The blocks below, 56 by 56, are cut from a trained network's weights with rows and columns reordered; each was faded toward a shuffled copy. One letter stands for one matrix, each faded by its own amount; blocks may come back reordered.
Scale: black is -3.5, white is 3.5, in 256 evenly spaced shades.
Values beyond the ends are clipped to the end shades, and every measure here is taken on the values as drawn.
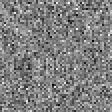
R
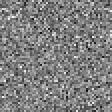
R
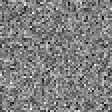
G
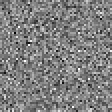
R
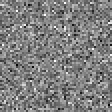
G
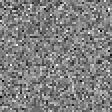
G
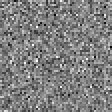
G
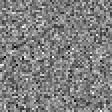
G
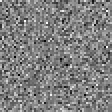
G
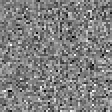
G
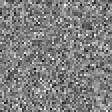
R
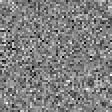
G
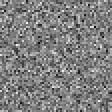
R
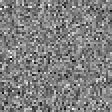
R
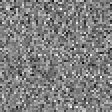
R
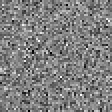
G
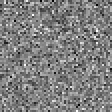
R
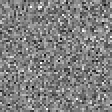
G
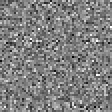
G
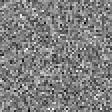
R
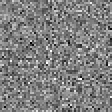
G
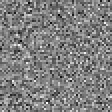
R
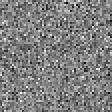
R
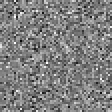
G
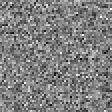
R
